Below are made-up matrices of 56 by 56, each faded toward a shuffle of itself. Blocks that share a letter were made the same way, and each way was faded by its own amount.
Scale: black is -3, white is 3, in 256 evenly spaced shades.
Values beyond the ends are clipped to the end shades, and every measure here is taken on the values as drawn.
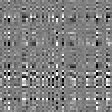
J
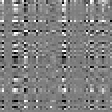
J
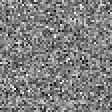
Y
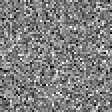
Y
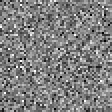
Y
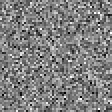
Y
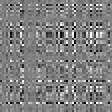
J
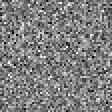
Y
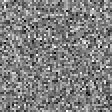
Y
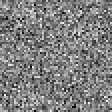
Y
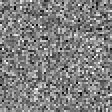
Y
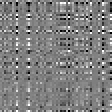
J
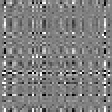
J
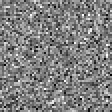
Y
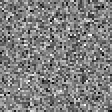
Y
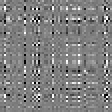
J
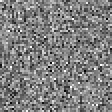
Y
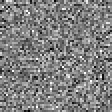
Y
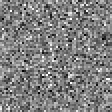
Y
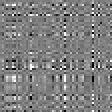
J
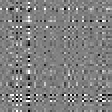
J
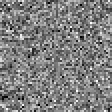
Y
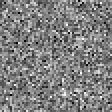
Y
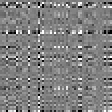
J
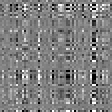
J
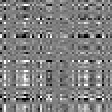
J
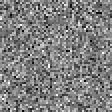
Y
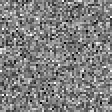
Y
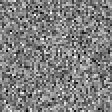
Y
